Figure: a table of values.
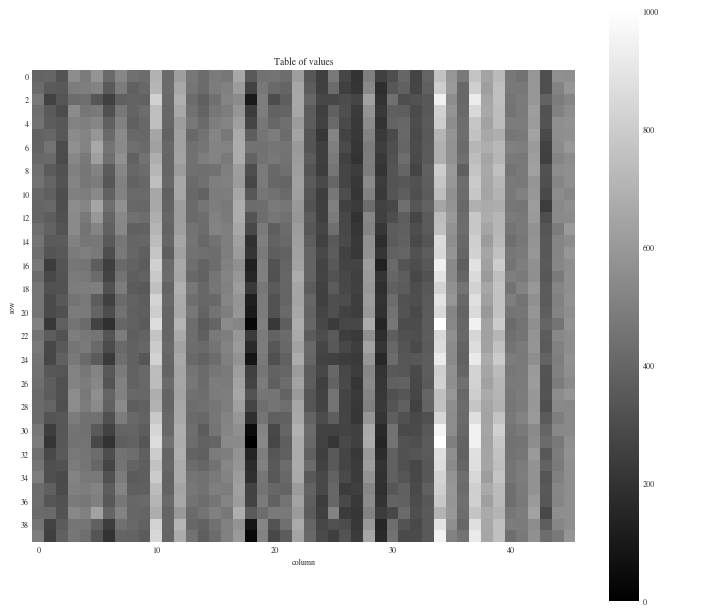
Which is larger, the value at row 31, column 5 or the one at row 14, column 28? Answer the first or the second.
the second
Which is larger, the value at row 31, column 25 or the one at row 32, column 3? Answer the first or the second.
the second
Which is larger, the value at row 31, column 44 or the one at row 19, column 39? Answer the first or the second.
the second
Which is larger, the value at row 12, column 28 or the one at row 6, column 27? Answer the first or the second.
the first
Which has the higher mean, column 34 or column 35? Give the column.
34
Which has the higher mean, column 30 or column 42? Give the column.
42
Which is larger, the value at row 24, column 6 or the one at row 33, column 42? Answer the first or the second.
the second
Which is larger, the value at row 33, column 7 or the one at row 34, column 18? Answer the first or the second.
the first
